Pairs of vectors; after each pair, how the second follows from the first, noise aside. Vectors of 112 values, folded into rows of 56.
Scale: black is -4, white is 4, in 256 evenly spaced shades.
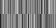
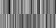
shuffled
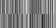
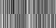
reversed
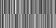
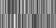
shuffled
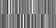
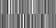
copied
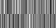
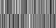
copied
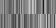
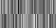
shuffled
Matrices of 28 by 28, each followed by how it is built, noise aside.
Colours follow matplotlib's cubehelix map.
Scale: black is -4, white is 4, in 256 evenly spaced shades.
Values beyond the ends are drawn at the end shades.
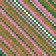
Toeplitz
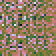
low rank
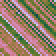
Toeplitz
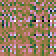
low rank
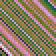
Toeplitz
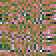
low rank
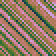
Toeplitz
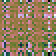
low rank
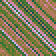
Toeplitz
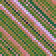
Toeplitz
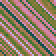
Toeplitz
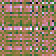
low rank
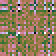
low rank
